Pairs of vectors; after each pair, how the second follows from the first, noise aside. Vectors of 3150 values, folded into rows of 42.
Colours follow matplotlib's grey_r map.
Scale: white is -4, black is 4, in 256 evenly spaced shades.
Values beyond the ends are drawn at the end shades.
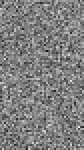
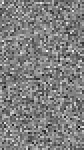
negated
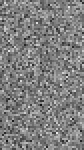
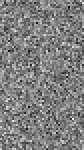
negated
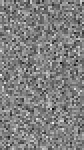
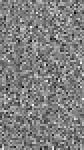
reversed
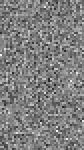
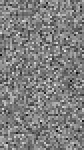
negated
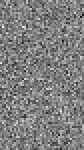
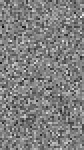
negated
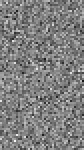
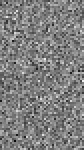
negated
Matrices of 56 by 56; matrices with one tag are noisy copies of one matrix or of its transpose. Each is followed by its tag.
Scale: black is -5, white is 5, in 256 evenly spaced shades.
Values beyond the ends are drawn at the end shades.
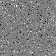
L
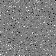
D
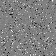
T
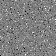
D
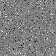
L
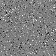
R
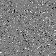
T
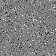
R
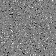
T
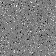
L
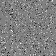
T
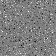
L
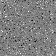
L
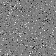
R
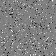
T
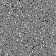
R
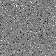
L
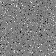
L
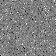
D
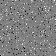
D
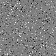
R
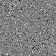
R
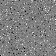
D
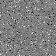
D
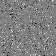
T
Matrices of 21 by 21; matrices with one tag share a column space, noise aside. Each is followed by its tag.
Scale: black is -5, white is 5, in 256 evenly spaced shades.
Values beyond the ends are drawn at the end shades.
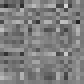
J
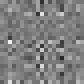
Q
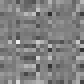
Q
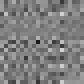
Q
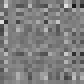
J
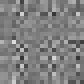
Q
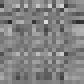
J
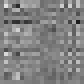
J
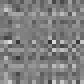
Q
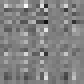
J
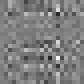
Q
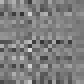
Q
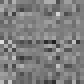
Q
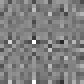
Q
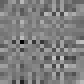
Q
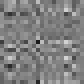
Q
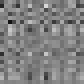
J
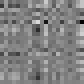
J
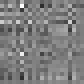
J
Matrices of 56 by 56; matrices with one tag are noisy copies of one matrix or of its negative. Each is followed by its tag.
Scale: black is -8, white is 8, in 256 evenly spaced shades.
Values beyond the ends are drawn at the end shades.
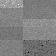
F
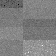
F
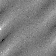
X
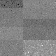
F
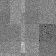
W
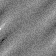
X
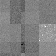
W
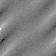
X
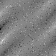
X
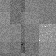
W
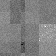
W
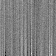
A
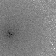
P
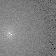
P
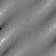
X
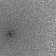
P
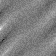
X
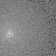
P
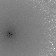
P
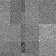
W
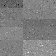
F
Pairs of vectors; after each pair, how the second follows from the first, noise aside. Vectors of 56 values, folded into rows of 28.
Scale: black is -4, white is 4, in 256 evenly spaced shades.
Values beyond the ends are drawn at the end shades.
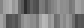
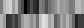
scaled up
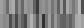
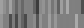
partly zeroed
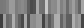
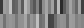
reversed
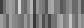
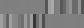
partly zeroed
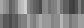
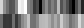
scaled up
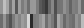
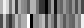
scaled up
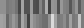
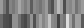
shuffled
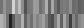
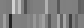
partly zeroed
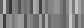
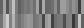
reversed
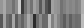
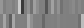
partly zeroed
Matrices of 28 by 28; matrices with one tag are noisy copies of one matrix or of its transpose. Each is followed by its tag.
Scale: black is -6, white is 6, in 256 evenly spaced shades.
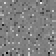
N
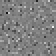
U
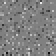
N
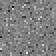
U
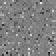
N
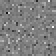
U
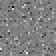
U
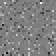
N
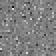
U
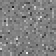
U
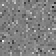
N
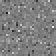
U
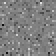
N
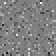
N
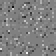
U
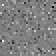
N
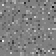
N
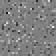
U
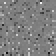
N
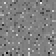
N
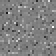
U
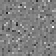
U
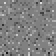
N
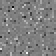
U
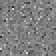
U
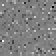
N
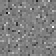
U
